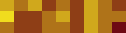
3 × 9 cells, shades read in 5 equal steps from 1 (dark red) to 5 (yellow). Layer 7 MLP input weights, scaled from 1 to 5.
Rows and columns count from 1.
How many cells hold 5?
1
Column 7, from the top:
4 4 4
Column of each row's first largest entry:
1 1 7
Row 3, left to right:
3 2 2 3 3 2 4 3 1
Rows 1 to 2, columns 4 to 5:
2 3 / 3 4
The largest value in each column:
5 3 4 3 4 2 4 3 3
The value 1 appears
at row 3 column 9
